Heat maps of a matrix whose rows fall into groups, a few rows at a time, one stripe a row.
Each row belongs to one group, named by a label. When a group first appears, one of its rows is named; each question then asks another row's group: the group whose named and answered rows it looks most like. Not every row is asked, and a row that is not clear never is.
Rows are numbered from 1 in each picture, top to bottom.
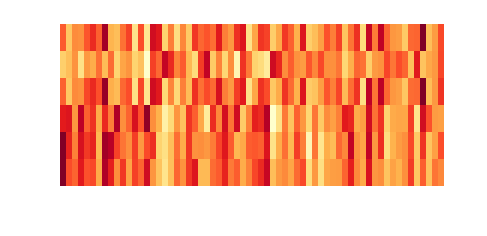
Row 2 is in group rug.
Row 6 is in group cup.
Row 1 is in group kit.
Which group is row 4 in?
cup
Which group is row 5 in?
cup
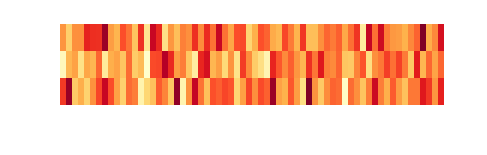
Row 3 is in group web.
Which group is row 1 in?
kit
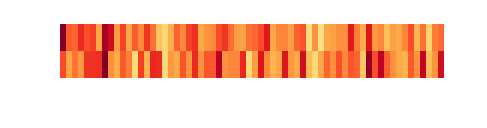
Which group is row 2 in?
kit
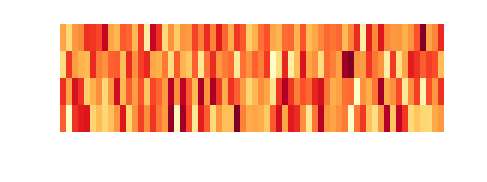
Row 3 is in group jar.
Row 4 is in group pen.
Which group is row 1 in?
kit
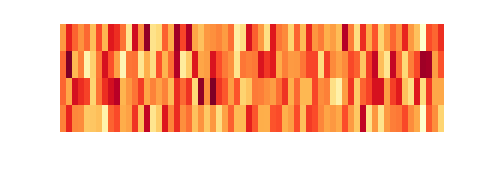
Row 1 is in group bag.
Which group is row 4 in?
bag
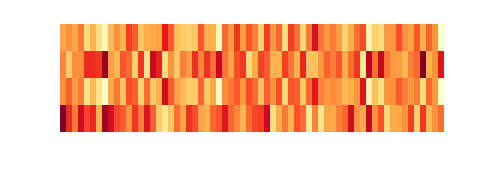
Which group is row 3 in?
bag
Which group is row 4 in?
cup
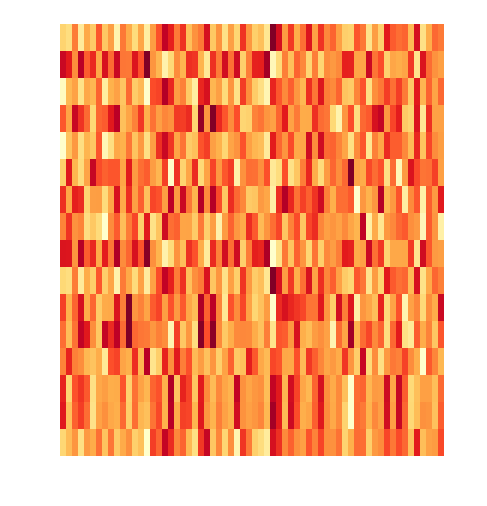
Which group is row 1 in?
rug
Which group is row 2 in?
cup
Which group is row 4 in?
jar
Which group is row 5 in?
rug
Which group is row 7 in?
jar
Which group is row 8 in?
bag
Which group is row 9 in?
cup
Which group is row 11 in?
jar
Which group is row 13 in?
bag
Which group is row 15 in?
pen
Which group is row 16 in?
rug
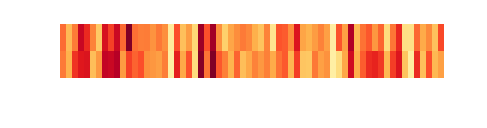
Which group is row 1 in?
jar
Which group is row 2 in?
jar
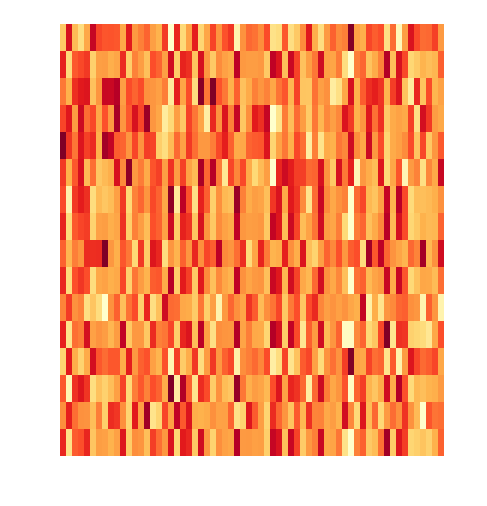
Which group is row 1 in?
web
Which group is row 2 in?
pen
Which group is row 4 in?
cup
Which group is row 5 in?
cup
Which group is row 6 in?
jar
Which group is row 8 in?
pen
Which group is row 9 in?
kit
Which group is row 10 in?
pen
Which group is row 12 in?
pen
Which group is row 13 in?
web
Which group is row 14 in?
pen
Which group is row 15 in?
bag
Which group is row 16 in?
pen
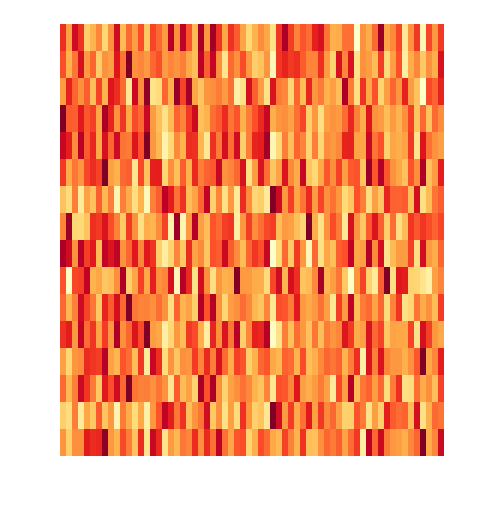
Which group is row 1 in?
jar
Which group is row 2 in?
jar
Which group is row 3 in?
bag
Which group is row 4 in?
cup
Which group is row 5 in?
cup
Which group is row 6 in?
kit
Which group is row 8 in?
web
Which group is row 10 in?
pen
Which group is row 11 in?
jar
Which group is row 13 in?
kit
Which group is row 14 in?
jar
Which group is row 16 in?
kit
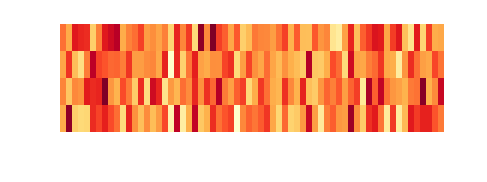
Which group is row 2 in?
web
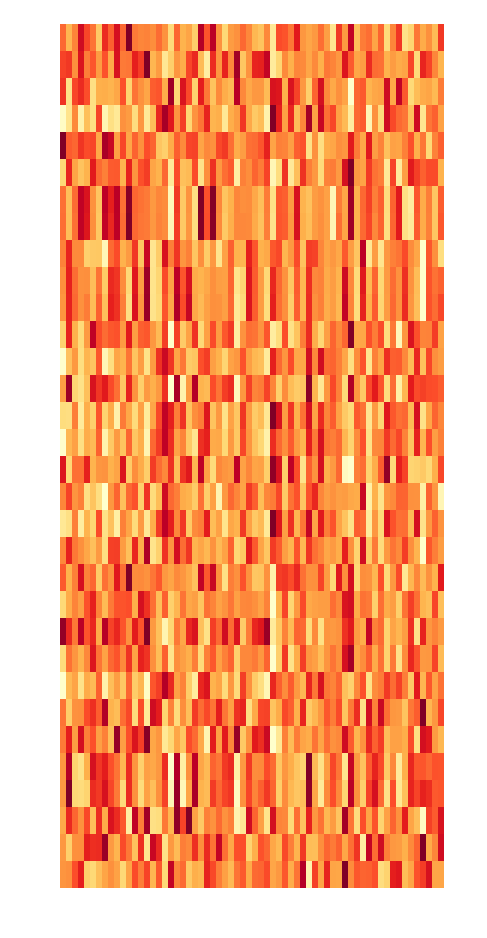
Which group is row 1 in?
jar
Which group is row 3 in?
pen
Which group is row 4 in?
rug
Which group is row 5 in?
cup
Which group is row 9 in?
bag
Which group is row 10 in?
bag
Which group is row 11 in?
bag
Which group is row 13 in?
rug
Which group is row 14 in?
web
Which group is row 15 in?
rug
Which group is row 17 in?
pen
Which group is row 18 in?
bag
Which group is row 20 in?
bag
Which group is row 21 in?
jar
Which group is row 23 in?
cup
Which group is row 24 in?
web
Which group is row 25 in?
rug
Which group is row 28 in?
web
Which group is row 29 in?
web
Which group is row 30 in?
bag
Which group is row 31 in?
kit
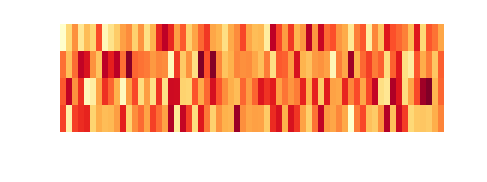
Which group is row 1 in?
rug
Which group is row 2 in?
jar
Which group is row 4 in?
pen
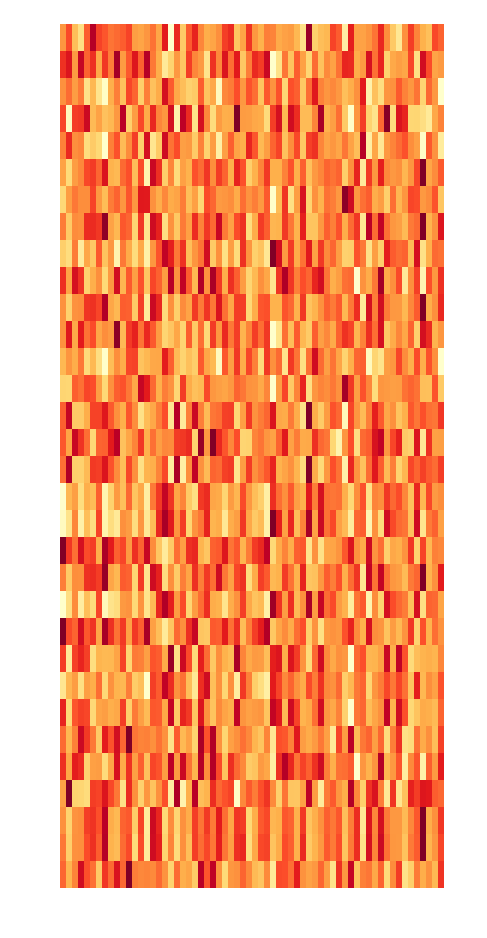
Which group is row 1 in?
web
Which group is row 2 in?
cup
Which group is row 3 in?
bag
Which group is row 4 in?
pen
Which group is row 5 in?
bag
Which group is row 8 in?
kit
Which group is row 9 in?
rug
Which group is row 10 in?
jar
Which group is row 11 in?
kit
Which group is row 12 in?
cup
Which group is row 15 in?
web
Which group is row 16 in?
jar
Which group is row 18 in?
rug
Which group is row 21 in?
kit
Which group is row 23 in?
cup
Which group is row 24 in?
pen
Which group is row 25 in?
rug
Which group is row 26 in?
pen
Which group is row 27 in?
jar
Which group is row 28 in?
jar
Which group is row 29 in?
web
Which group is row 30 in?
kit
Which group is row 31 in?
kit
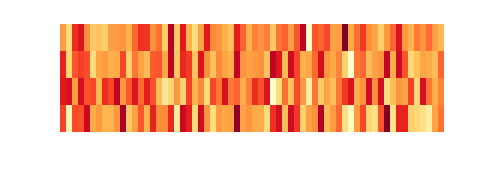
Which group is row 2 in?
pen
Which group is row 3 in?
cup
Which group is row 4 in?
pen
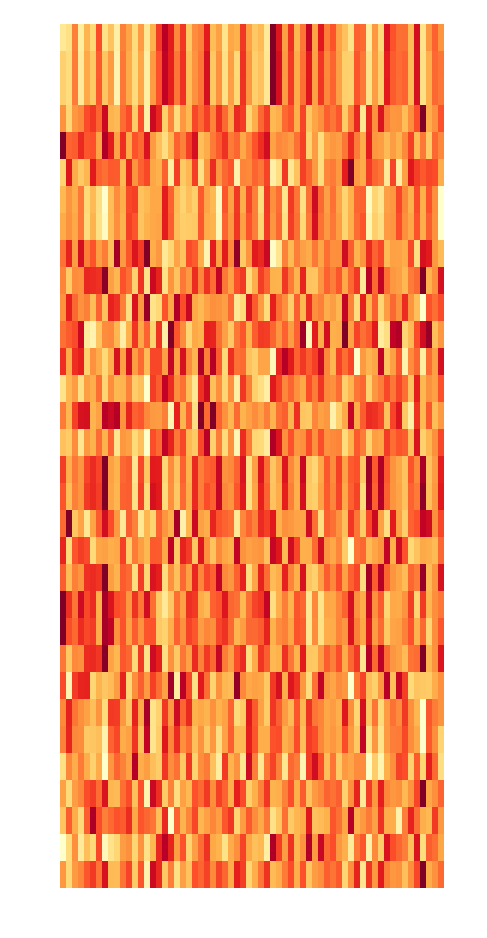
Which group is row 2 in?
rug
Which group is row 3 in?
rug
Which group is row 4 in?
kit
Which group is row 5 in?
cup
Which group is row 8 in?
bag
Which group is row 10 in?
kit
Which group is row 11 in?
bag
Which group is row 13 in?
jar
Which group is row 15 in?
jar
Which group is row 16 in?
rug
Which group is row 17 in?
kit
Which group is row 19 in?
web
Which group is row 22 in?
cup
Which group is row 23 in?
cup
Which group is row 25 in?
pen
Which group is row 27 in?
bag
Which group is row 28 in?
bag
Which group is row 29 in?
kit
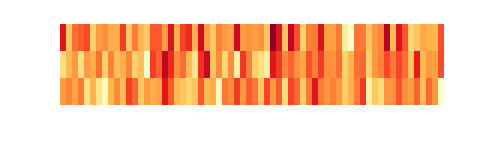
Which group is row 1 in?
pen
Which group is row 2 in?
rug
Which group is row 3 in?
bag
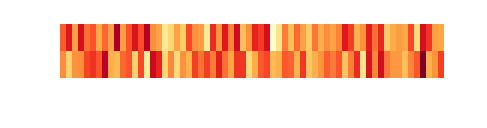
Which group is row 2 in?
kit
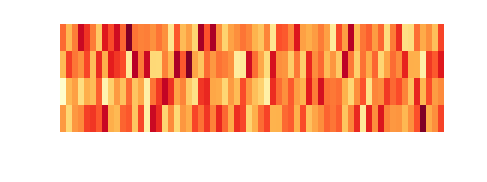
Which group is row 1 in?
jar
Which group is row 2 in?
bag
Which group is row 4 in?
kit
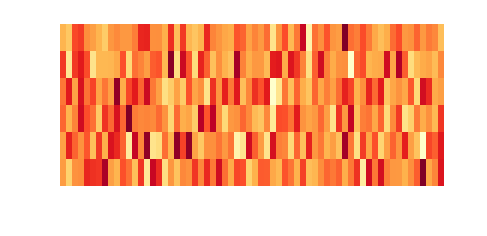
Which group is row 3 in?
cup
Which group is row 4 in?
jar
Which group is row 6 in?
kit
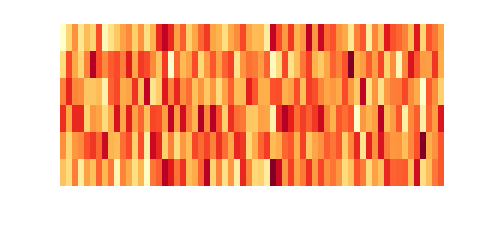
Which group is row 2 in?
web
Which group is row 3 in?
bag
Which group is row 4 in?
jar
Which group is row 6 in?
rug
